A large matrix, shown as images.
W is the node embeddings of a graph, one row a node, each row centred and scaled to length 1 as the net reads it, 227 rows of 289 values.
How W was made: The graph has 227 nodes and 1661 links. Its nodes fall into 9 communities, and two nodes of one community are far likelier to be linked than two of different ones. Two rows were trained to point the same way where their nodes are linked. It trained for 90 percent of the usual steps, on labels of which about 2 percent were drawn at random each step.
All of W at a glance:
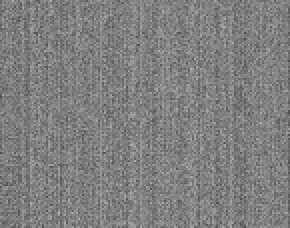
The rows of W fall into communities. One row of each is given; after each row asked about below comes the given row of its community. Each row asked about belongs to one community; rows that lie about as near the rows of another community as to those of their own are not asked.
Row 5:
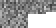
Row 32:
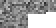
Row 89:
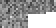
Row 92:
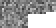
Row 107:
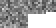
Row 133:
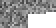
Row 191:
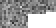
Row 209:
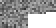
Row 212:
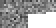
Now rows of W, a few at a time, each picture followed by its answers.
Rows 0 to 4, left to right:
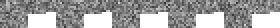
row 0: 32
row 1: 107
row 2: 212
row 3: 107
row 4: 133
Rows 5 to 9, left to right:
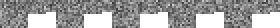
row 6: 191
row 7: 32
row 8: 191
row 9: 209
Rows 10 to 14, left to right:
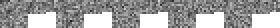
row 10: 32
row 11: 92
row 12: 107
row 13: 92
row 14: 32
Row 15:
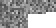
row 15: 133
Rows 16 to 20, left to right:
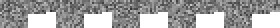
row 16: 5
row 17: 191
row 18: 209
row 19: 191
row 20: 5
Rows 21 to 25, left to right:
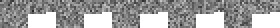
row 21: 107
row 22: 212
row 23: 191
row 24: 32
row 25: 133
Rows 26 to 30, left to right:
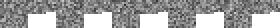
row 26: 191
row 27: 209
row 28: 89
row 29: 209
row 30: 32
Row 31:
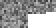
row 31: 89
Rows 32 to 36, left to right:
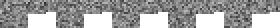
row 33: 191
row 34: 191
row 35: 133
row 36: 209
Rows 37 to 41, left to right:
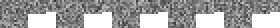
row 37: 191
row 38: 212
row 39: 92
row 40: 209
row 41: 212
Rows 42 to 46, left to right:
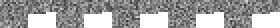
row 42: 5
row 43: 107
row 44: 209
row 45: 209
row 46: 92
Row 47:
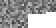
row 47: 107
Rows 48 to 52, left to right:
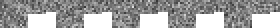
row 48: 133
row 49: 89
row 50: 191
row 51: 191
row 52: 212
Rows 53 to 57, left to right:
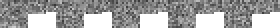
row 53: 89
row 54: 107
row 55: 212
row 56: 32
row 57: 5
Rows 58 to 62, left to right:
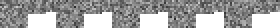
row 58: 107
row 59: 191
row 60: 107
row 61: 5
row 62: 92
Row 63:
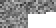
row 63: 32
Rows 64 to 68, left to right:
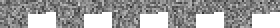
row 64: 107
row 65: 92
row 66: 212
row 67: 92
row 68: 209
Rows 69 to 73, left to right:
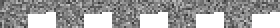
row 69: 32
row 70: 212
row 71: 133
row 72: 133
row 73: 32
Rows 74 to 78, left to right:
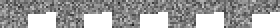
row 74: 5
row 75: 89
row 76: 191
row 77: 209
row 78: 92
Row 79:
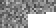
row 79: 212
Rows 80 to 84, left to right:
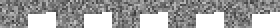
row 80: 107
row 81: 191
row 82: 92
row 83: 32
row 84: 133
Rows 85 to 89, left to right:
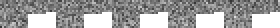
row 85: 5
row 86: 89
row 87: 92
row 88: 89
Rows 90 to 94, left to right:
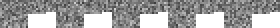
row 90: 89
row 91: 133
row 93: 107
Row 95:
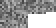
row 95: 133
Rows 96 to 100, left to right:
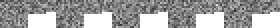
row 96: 89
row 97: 209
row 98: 107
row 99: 212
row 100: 32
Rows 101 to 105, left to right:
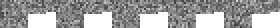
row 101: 212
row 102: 191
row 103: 212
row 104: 89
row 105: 92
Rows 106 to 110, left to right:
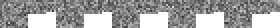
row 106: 92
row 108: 212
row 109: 107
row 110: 133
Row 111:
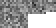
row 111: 212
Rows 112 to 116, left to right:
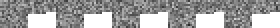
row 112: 5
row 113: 191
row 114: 92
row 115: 32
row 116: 209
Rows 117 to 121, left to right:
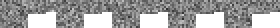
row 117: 92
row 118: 107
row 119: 133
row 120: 191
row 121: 133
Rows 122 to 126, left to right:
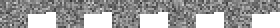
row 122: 32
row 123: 209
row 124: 212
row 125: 133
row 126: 32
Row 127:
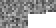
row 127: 107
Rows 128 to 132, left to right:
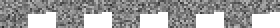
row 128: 209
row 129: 107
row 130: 32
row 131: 191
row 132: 107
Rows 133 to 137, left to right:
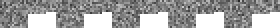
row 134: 191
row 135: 191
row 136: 107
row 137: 209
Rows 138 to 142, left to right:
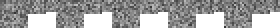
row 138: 191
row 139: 89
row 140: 209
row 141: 107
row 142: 5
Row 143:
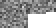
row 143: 32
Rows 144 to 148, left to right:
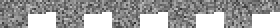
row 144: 209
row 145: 107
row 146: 209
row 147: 32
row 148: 5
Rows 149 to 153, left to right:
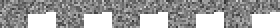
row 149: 32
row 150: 107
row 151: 191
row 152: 32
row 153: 32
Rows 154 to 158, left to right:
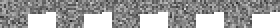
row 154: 107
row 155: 32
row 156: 191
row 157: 5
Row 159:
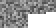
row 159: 107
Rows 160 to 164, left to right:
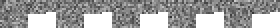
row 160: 32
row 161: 212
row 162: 212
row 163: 5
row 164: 92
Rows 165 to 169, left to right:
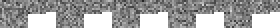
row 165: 92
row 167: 89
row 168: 191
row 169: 191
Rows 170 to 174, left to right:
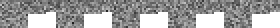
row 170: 89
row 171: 212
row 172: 212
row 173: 32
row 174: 107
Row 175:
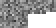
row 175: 5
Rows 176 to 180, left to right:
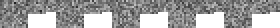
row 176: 191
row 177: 212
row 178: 92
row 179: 89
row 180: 209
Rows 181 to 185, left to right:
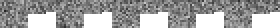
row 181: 92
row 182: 32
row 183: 209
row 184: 89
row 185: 89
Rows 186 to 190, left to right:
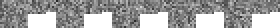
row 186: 133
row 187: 107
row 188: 133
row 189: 212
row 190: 32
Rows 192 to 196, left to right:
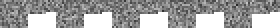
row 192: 107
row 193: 89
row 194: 5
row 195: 89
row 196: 92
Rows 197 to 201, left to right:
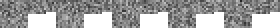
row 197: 5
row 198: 89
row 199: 133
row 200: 212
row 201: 191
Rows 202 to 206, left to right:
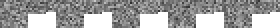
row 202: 32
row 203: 191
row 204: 209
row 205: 212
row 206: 133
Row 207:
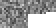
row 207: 92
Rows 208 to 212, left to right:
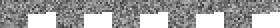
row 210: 89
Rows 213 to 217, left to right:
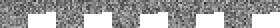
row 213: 89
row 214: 107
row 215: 107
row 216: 5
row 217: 133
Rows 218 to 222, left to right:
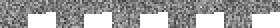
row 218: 107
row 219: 133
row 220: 89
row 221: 209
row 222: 89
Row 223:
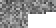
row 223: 89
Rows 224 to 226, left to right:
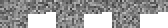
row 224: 32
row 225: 89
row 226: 212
